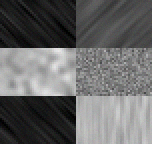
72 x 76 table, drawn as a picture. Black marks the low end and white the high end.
It is made of 3 by 2 panels. Panel 1,1: very low, slanting down to the right, faint in contrast. Panel 1,2: low, slanting up to the right, faint in contrast. Panel 2,1: high, blotchy. Panel 2,2: middling, fine-grained. Panel 3,1: very low, slanting down to the right, faint in contrast. Panel 3,2: high, streaked downward, faint in contrast.
